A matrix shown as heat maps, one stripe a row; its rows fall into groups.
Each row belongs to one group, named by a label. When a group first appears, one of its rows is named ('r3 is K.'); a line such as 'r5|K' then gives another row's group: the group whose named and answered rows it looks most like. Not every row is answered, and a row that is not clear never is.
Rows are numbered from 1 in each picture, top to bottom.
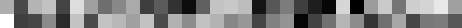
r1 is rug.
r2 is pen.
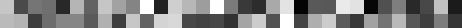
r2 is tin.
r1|pen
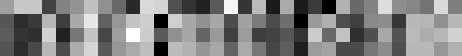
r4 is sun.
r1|rug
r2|sun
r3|sun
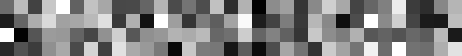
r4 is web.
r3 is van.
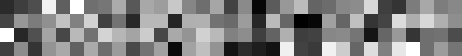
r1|sun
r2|web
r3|pen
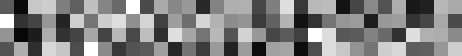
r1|tin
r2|pen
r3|sun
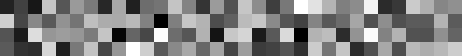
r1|sun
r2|van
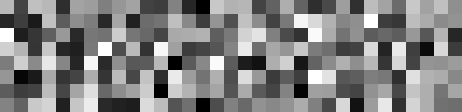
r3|van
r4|tin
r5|web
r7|sun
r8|rug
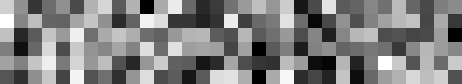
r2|rug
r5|rug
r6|rug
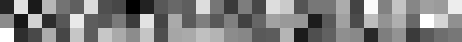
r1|web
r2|rug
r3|pen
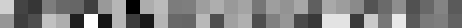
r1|pen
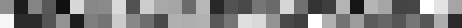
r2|van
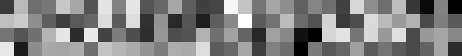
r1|tin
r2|tin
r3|web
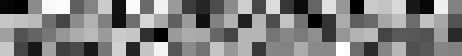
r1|tin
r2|rug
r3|van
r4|pen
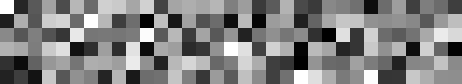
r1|pen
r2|web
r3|rug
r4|tin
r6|sun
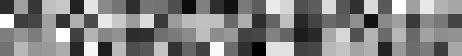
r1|web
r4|web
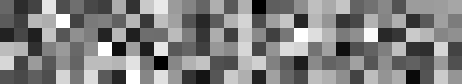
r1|sun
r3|sun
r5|van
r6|tin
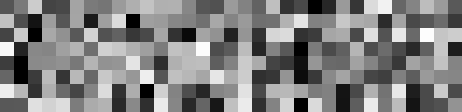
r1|rug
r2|pen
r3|web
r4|van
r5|van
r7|tin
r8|tin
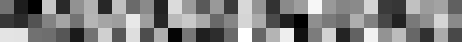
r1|sun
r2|van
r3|tin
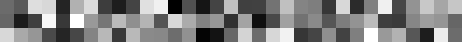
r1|rug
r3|tin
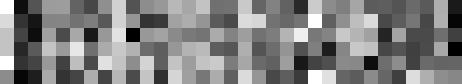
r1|van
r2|van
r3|pen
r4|van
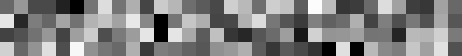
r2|van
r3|sun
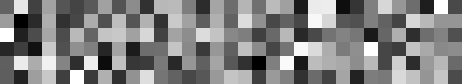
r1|tin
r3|pen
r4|sun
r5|web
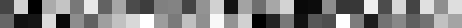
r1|web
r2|pen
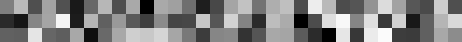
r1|tin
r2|web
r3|rug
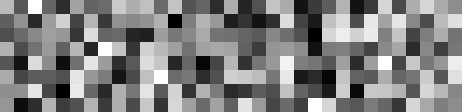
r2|web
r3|web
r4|pen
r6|rug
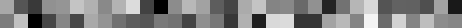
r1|van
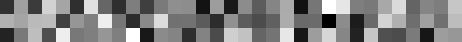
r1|web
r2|rug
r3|tin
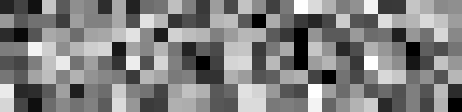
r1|sun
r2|rug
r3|van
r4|tin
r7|van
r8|van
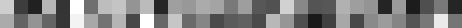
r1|pen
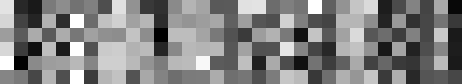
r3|van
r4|pen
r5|van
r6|pen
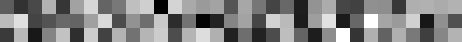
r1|sun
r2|tin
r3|web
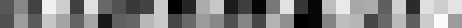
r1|web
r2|web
